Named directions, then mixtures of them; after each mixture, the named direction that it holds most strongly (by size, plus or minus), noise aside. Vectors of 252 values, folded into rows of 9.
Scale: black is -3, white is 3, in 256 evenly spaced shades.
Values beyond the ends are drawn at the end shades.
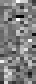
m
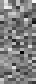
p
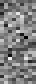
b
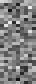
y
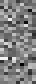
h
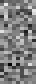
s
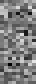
s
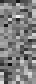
m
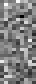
m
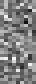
h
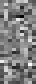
m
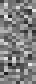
s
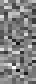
p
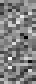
b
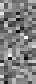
b
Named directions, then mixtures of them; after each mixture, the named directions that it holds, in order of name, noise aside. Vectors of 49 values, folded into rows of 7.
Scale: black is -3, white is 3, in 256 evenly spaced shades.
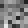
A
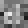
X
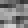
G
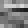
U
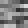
G, U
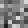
A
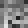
A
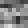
G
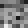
A, G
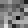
A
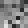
A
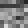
A, G, U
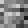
G, U, X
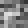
A, G, X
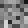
A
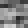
G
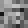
A, U, X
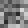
A, U, X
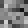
A, U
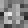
X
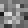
X
